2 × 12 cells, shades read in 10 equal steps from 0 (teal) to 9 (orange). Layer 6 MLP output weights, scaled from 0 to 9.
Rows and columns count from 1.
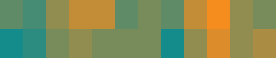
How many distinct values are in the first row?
6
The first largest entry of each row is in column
10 10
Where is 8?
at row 2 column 10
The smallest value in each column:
0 1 4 5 4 3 4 0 5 8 5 4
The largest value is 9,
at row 1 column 10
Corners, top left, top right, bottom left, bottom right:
3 4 0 6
